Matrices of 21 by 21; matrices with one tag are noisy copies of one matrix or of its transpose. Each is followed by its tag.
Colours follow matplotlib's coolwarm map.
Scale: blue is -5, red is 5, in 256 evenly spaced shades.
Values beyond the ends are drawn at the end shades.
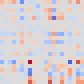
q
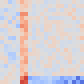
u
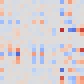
q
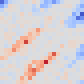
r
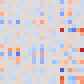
q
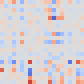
q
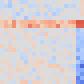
u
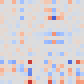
q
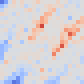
r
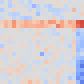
u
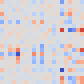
q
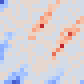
r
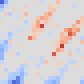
r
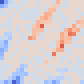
r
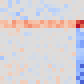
u
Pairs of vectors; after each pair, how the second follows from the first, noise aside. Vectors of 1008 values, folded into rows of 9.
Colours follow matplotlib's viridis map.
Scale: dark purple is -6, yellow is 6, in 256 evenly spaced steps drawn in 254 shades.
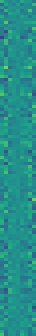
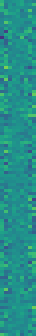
sign-scrambled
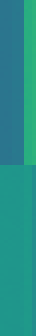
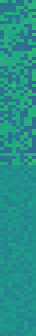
sign-scrambled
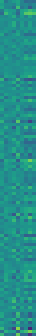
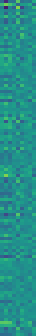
reversed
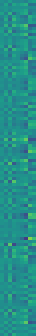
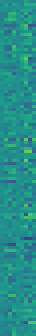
sign-scrambled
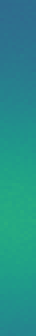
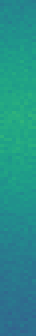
reversed
